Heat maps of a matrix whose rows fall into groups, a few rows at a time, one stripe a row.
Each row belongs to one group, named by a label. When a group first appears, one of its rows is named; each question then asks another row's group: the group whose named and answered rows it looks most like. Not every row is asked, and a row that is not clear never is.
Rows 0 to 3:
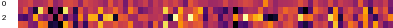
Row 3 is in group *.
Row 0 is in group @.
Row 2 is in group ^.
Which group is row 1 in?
*
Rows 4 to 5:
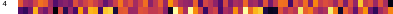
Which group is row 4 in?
@
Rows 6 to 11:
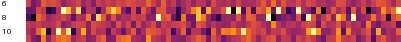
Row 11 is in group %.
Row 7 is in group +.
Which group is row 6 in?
%
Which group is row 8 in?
^
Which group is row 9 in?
@
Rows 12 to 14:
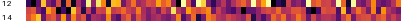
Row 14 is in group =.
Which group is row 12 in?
^
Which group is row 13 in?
*
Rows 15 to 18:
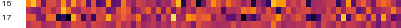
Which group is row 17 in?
*
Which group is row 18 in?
@
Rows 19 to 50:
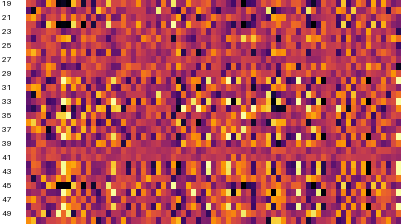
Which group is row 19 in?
*
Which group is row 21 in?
=
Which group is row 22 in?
*
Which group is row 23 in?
@
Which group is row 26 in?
=
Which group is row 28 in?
@
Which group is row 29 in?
%
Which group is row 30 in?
+
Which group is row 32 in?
^
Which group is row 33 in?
+
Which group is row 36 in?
=
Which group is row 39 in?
^
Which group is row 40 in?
=
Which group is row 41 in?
@
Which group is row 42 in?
+
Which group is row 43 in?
+
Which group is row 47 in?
=
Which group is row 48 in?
+
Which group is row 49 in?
%
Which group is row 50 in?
=
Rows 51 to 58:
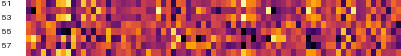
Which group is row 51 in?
%
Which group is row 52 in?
^
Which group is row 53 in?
%
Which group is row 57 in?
*
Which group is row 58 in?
%
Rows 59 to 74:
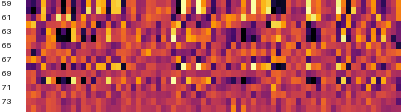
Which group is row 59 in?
^
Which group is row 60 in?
^
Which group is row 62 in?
=
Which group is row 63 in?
*
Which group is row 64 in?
*
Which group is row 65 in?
@
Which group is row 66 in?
%
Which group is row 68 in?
^
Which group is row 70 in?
*
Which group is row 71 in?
@
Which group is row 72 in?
=
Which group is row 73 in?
@
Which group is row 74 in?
@
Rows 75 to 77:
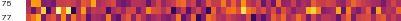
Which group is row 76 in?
%
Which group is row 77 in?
=
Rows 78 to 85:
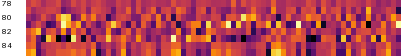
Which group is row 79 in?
@
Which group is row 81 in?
+
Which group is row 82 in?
=
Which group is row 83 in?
*
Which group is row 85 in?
=
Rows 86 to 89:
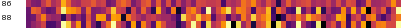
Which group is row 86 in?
%
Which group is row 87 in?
+
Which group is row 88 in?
^
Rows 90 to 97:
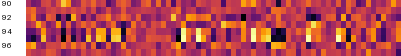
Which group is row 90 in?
%
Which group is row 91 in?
=
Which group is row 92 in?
*
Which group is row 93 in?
%
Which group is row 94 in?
^
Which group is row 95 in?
^
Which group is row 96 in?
=
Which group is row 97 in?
@
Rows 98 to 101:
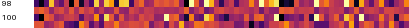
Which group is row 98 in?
^
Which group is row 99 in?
=
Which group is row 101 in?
*
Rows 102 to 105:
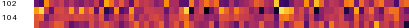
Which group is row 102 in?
^
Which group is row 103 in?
=
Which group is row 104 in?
=
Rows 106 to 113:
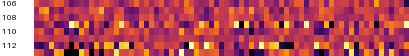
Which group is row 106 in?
@
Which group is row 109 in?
+
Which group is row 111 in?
@
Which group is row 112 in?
^
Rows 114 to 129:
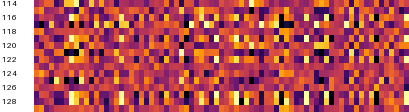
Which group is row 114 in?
%
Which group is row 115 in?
*
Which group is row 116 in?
+
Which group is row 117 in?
^
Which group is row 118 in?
=
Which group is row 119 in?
+
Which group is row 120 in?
%
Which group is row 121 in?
*
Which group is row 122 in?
+
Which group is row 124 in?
=
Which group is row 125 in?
*
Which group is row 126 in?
@
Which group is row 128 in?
+
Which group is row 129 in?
=
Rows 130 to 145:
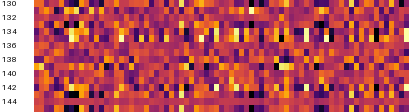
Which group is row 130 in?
*
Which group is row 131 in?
%
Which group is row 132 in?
@
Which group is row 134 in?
+
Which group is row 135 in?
+
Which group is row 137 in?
@
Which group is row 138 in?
^
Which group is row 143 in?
*
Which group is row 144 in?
=
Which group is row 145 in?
*
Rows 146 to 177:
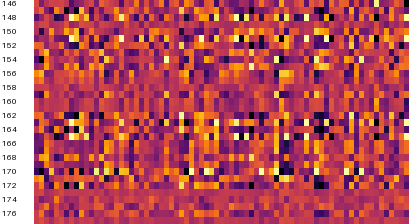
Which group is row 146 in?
@
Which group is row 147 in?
*
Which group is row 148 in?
+
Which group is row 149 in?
@
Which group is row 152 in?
*
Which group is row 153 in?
%
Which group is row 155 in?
%
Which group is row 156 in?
=
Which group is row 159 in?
^
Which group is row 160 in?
@
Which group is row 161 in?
@
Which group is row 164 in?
*
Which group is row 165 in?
+
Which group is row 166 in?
^
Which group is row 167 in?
^
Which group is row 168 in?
%
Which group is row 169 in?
^
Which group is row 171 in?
=
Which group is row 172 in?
*
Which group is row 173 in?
=
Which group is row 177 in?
=
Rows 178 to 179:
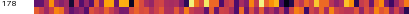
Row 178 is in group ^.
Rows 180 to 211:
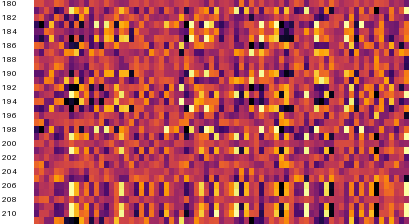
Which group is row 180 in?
@
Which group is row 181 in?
+
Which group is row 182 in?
*
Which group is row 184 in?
^
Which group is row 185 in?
^
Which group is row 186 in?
*
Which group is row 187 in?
%
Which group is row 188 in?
@
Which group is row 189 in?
@
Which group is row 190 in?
^
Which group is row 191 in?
%
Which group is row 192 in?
*
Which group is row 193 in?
+
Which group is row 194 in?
*
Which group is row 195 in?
^
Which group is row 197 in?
=
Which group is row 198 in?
^
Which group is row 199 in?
+
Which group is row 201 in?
+
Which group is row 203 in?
=
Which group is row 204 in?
@
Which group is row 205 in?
@
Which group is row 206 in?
+
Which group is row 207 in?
+
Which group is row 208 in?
=
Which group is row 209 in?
+
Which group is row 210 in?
+
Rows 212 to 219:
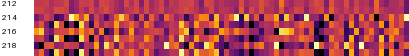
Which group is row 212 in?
@
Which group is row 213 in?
@
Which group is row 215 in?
*
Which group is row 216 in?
=
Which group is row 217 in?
*
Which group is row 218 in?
^
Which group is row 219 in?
*
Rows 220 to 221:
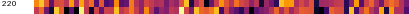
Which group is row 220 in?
=
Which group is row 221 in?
*
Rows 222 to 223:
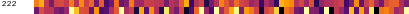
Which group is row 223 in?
+
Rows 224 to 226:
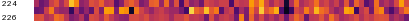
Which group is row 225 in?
^
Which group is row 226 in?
@
